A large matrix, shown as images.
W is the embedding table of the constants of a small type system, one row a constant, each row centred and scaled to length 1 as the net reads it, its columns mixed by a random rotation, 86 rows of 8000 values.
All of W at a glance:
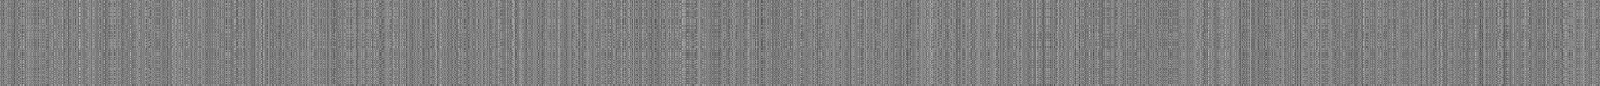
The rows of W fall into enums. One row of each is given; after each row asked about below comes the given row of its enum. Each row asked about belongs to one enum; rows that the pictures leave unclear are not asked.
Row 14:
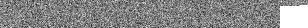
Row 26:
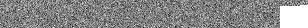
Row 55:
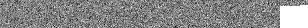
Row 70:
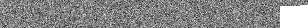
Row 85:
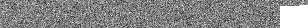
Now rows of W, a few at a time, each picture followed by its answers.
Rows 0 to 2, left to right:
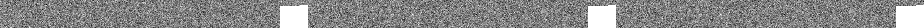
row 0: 14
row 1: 70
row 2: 70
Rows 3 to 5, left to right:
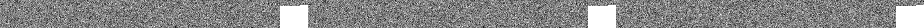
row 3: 55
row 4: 55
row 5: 70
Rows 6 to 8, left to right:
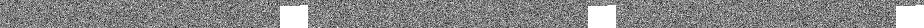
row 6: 55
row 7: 14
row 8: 85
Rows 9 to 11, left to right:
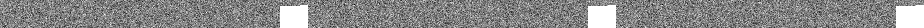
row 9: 70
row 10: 14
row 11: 14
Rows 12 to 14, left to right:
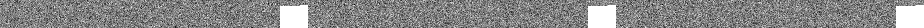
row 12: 55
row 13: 14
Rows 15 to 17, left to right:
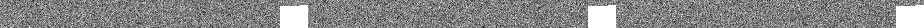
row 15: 14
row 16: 55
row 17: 85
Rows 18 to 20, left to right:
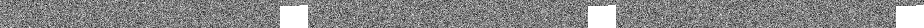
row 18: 14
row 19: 70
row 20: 70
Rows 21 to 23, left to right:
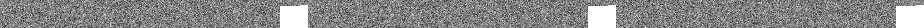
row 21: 70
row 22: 70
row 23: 14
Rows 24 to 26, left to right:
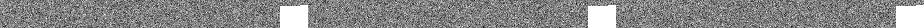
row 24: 70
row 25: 55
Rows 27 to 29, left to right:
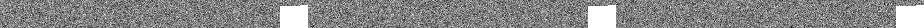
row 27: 70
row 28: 70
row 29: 55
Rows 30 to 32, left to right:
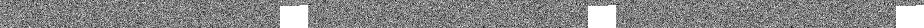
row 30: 14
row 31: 55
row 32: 55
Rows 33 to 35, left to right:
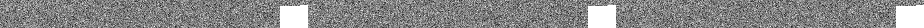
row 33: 26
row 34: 85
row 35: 26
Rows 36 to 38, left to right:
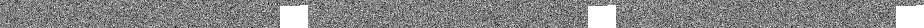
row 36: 55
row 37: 85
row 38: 26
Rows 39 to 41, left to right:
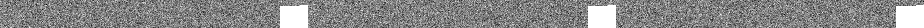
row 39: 14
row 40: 85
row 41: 70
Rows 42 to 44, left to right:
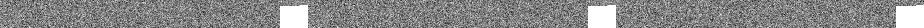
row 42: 14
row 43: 14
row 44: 70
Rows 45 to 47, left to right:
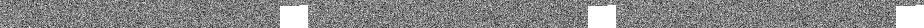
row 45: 14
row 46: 85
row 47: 85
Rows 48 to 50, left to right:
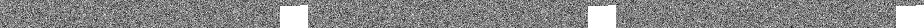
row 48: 70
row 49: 70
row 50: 55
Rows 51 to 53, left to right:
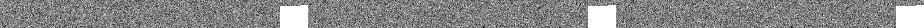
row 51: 70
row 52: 55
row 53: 55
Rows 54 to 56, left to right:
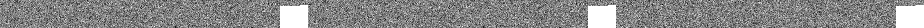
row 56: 14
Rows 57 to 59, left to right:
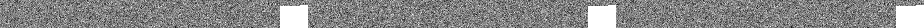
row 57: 55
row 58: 70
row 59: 55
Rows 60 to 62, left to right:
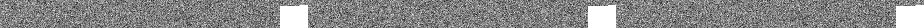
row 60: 85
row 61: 70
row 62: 85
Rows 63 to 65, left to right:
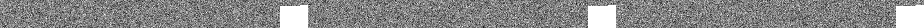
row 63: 70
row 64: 55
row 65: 85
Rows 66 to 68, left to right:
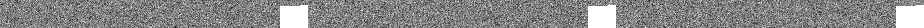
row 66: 55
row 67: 85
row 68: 14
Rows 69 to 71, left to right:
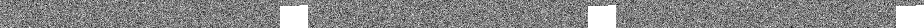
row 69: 14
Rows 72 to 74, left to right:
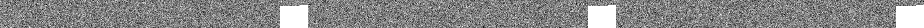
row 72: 14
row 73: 55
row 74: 70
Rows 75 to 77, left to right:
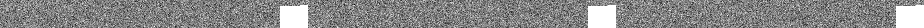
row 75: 26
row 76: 14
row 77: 85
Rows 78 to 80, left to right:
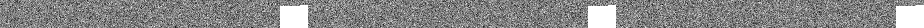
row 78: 55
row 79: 26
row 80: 14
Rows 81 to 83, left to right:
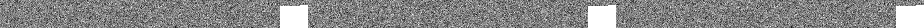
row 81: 55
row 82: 70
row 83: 55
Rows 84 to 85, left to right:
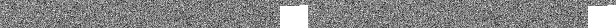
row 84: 85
